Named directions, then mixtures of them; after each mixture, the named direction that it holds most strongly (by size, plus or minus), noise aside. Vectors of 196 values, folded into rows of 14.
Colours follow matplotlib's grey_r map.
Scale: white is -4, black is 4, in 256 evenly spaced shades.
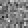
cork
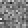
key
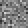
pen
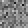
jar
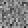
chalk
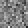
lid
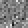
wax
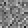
chalk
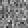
cork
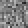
lid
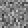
chalk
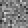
pen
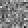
cork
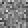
key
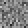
chalk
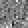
wax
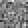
key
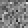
key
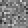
pen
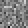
lid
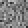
lid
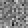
wax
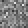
jar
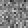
cork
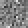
wax
